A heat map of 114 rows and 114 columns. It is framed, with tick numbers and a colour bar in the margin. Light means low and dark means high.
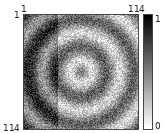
Concentric rings centre on the centre. The left part is higher, up to a seam about 30% of the way across. On average the colour sits 50% of the way up the scale. The middle left is the ninth with the highest average.
